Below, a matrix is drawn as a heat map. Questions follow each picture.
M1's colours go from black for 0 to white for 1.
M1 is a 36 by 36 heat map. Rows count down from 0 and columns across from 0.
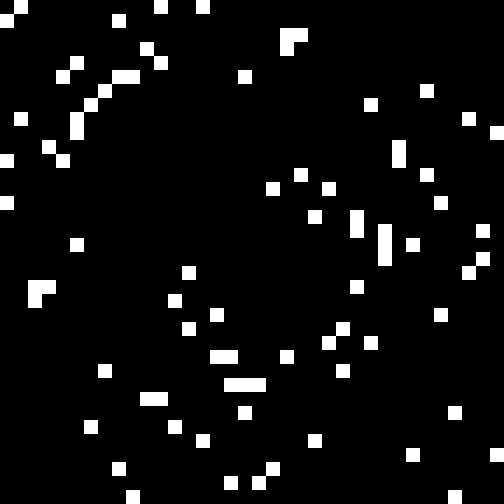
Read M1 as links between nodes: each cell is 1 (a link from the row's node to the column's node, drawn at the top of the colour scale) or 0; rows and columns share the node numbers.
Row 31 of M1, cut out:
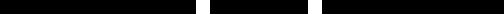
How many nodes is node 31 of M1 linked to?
2
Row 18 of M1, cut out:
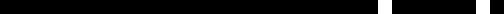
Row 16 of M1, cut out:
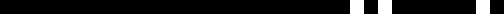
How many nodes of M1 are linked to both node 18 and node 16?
2
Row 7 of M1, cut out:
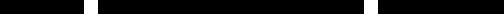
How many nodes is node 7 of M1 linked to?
2
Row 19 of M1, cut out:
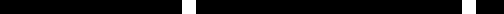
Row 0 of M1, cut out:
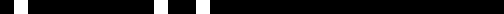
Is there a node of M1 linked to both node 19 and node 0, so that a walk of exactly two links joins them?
no
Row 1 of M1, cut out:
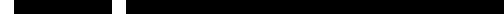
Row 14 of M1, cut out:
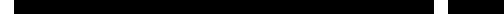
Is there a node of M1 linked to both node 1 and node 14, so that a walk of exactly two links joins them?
yes
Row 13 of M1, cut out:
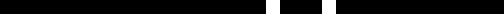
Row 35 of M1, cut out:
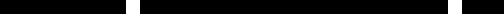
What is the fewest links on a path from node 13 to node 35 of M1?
6
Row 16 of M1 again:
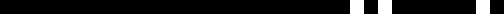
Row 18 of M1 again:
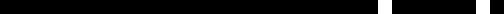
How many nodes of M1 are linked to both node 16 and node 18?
2
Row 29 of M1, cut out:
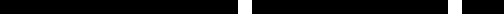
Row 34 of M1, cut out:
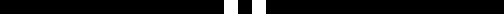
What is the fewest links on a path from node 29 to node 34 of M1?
4
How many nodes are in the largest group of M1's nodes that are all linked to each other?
2
